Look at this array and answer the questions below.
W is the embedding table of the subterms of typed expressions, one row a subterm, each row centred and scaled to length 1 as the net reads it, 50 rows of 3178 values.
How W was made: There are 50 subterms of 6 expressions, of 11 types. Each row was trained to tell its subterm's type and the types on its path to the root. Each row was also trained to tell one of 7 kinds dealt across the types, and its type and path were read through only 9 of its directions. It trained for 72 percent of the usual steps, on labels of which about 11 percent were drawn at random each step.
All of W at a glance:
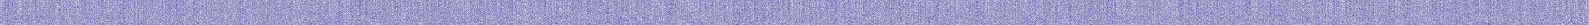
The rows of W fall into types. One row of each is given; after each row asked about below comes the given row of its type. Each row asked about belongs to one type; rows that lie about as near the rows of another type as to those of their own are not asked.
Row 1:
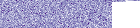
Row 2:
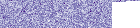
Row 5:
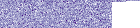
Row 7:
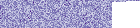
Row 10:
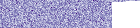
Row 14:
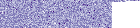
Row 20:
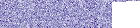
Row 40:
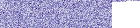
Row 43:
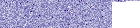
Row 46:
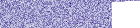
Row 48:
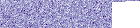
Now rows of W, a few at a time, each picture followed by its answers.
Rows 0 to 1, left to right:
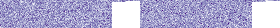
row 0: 20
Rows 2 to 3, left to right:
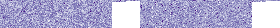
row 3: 1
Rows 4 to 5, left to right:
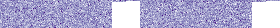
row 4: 46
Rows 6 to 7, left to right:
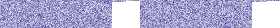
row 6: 2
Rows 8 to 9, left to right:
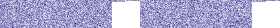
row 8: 14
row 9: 40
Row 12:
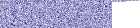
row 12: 7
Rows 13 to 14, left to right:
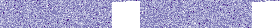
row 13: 40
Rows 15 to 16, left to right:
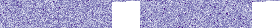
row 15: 10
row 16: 2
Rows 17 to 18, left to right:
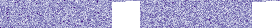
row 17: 1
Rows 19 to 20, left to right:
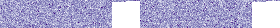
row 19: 1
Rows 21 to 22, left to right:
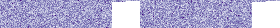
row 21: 2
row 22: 40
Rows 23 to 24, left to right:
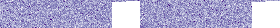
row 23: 5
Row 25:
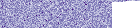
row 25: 10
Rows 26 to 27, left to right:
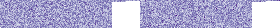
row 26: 43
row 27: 1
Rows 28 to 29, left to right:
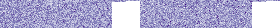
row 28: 14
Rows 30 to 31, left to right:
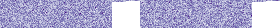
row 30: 10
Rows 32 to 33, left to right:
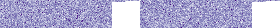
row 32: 48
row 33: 10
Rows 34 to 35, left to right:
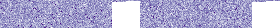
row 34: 46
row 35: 20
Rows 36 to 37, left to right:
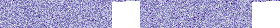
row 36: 43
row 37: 20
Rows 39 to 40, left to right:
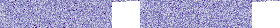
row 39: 5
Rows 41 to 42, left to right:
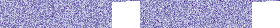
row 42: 43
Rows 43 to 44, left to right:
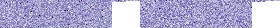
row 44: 43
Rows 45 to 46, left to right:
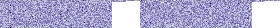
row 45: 5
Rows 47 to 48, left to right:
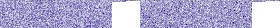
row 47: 40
